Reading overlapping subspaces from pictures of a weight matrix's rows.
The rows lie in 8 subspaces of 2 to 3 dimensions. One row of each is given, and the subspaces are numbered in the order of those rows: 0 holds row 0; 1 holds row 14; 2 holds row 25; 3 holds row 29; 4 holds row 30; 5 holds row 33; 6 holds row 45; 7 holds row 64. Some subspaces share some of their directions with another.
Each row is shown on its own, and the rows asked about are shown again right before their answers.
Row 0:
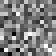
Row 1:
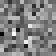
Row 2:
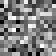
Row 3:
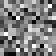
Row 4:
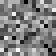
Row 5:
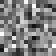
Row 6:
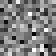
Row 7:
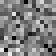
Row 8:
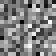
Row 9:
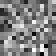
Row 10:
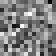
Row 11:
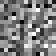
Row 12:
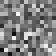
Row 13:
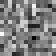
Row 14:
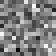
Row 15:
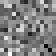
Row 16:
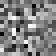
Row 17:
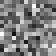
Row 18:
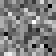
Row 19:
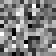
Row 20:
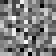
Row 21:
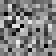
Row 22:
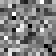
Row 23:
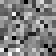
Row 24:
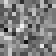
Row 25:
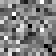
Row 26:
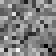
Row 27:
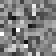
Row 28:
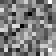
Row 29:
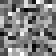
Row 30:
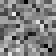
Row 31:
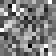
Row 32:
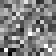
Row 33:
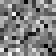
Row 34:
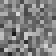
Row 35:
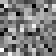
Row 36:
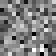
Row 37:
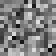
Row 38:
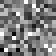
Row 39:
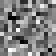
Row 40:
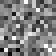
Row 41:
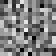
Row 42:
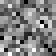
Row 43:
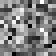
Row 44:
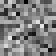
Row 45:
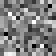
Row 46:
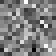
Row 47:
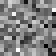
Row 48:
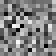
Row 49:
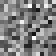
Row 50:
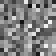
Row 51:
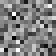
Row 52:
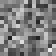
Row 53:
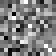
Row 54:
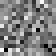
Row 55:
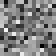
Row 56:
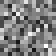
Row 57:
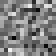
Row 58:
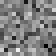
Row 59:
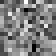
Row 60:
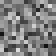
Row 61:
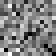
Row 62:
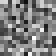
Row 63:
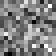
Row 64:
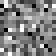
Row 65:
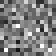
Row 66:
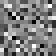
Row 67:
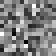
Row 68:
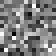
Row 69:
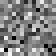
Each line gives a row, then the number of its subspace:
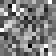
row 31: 5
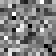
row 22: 2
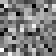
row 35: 7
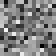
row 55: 7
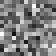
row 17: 1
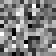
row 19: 2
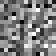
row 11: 3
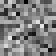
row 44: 4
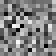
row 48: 5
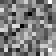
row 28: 5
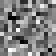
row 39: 2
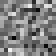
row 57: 3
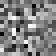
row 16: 7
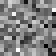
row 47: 1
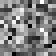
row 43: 2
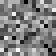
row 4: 1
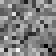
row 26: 5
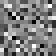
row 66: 6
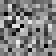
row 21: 5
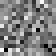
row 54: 4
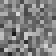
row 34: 0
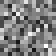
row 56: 5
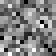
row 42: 3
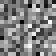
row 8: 3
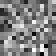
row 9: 4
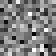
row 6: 4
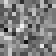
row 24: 7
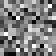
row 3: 6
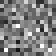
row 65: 4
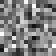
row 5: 0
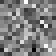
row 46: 3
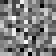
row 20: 0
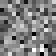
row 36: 4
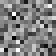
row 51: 6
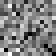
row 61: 0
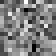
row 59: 3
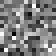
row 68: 2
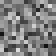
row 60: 2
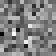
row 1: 1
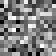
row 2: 7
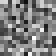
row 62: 0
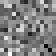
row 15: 7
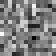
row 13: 0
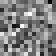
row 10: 5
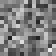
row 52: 2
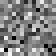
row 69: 4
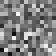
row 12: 0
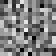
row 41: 0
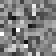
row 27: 7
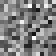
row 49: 3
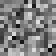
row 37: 2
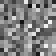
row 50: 3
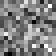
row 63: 6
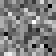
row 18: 6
